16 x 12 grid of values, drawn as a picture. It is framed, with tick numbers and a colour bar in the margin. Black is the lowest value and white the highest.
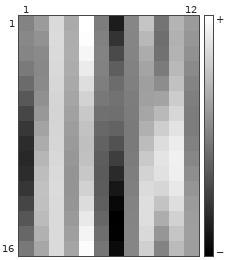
Grain: streaks running down. Roughest part: bottom middle. Slope: none. Ninth with the lowest average: bottom middle.
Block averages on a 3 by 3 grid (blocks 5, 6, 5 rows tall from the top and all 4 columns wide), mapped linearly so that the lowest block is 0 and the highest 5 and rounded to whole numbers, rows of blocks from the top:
3 2 3 / 2 1 5 / 3 0 5
